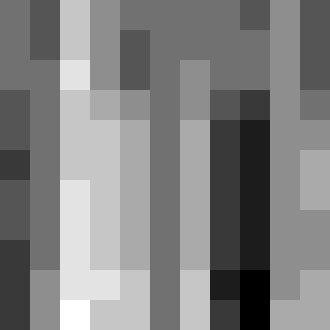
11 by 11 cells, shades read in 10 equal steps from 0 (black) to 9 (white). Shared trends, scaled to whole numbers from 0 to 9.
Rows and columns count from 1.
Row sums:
46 46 49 48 50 50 52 51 50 53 55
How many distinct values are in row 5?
7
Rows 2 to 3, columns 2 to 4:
3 7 5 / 4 8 5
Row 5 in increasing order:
1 2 3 4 4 5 5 6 6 7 7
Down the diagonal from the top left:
4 3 8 6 6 4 6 2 1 5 6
